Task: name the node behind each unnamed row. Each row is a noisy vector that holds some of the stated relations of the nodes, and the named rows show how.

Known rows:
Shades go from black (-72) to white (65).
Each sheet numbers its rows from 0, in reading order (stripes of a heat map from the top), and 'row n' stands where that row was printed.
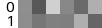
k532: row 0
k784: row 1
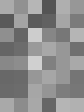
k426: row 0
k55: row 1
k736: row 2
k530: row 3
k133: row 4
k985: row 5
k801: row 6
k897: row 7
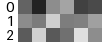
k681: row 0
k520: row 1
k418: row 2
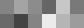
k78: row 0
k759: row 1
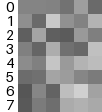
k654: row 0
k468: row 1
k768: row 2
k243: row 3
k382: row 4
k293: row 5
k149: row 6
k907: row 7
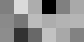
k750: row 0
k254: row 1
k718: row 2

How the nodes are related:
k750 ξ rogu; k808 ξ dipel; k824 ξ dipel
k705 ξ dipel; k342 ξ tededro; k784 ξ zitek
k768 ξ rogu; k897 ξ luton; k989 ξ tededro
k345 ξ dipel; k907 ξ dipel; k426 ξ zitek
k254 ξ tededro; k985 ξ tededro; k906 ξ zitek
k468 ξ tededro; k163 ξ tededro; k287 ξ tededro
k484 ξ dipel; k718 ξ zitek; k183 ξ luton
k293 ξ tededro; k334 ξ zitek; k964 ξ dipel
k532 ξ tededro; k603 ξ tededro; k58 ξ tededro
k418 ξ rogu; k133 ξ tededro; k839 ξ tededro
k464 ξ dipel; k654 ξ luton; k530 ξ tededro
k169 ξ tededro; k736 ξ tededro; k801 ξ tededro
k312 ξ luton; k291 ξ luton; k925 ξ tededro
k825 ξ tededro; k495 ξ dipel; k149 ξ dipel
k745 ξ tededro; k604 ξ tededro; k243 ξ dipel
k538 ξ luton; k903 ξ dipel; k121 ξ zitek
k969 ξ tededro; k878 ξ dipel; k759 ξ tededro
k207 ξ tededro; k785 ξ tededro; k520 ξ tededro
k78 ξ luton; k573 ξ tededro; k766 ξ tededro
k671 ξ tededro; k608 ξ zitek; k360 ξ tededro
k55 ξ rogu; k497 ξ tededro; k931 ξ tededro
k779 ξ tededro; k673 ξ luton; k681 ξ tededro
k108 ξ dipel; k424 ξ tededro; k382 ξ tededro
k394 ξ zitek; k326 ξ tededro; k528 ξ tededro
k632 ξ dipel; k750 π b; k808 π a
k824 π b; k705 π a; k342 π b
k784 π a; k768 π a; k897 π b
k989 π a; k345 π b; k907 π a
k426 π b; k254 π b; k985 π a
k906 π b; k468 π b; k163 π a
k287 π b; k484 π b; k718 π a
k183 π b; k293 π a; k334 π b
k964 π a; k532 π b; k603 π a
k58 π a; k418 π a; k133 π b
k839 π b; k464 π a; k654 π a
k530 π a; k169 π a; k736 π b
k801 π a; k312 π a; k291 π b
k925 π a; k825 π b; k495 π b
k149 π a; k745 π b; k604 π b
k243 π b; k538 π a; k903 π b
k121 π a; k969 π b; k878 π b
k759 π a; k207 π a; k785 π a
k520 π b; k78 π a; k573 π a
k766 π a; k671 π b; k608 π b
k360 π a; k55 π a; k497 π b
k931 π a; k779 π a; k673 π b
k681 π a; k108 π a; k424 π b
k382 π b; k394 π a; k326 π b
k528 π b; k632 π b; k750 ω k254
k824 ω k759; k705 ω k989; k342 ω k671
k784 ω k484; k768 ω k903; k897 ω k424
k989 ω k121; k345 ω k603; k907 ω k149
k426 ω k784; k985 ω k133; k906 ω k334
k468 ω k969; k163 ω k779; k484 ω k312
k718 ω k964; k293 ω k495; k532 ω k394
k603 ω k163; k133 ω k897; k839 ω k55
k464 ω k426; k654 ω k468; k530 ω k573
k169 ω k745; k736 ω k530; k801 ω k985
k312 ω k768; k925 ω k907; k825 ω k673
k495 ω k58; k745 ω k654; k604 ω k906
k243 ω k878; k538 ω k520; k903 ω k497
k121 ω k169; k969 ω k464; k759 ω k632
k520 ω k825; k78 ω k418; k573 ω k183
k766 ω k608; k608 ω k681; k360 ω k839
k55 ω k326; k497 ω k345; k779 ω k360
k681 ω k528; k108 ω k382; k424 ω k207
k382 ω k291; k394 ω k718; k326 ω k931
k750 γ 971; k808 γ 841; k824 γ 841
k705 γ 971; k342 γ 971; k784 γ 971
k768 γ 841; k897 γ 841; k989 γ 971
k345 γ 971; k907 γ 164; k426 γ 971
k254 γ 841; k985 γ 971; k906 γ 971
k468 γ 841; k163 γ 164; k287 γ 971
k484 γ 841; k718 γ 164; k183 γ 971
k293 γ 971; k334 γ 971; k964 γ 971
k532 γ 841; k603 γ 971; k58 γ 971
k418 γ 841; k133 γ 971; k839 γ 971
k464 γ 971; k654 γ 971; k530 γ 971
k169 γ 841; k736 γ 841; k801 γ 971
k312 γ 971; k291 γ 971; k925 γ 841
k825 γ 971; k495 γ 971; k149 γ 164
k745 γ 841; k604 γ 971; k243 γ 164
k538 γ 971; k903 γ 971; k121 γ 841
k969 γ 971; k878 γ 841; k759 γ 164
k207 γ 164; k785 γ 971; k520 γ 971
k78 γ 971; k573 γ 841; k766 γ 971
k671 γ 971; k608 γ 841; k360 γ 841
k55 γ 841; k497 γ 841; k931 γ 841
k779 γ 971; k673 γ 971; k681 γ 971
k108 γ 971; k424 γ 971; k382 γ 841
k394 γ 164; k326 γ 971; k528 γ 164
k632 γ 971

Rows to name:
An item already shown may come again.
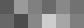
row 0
k464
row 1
k360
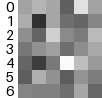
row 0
k291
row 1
k608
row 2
k736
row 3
k878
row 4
k207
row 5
k108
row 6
k654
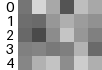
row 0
k632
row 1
k925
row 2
k573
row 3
k312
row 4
k671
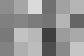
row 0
k342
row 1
k312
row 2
k495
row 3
k824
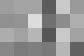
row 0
k183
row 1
k604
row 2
k906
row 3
k784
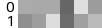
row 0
k334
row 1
k342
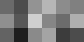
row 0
k169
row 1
k532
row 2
k681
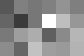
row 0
k808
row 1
k207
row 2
k484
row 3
k497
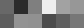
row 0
k163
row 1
k705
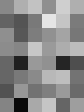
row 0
k671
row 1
k931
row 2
k121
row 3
k382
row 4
k766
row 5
k58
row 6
k964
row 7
k528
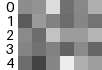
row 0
k604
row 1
k464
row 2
k497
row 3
k538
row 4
k759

